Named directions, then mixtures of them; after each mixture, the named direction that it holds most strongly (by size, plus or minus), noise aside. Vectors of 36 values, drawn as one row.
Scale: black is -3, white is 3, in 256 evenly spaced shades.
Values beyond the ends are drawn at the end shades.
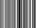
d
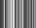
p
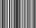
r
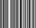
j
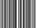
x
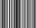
r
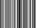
d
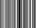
d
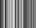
p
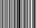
d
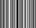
x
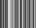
j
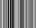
r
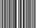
x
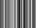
d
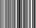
d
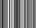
r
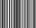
r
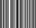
j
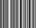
j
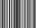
r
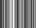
p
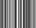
x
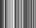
p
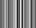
x
